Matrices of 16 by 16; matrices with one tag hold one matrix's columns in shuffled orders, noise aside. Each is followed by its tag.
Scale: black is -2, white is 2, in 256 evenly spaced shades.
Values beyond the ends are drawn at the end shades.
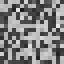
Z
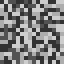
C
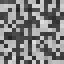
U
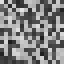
Z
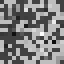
U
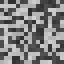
C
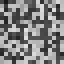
U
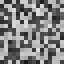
Z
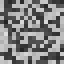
C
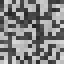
U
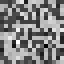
Z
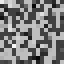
Z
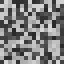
U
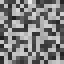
C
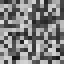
U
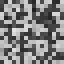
U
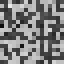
U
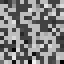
C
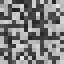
U
